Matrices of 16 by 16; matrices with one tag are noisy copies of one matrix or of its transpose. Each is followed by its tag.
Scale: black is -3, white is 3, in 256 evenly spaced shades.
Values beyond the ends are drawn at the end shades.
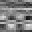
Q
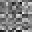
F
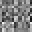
F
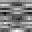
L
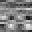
Q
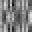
L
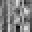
Q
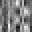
Q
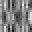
L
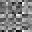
F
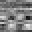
Q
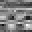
Q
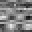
Q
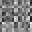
F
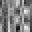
Q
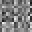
F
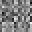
F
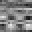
Q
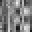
Q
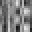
Q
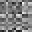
F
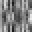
L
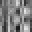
Q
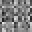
F
